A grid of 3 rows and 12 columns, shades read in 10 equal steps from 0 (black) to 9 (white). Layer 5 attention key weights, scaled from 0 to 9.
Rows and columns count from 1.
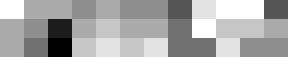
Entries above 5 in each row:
7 9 6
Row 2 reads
6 5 1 6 7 6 6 4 9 7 7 6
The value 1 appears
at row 2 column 3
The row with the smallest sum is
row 3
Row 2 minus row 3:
0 1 1 -1 -1 -1 -2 0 5 -1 2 1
